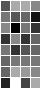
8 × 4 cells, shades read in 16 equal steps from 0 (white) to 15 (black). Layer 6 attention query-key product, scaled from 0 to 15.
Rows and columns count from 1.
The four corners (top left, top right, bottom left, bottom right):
10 7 13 5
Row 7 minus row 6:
0 -3 -2 -1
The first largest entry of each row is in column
1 4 2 1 2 1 1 1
